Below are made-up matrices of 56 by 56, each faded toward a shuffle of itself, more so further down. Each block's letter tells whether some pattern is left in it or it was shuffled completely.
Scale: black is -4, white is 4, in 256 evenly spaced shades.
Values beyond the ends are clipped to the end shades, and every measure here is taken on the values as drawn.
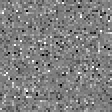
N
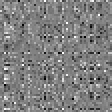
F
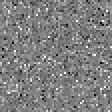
N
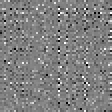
F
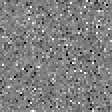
N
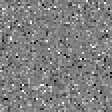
N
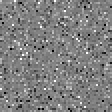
N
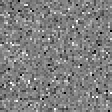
N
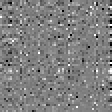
F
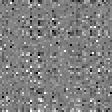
F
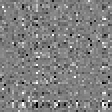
F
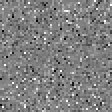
N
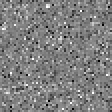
N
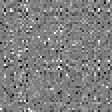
F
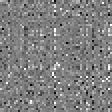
F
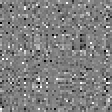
F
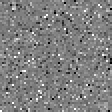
N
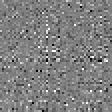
F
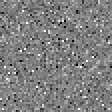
N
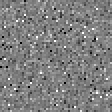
N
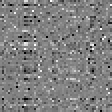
F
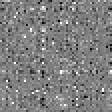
F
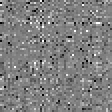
F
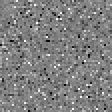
N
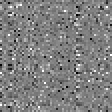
F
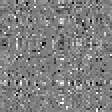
F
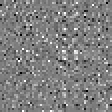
F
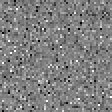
N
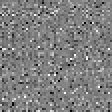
F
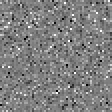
N
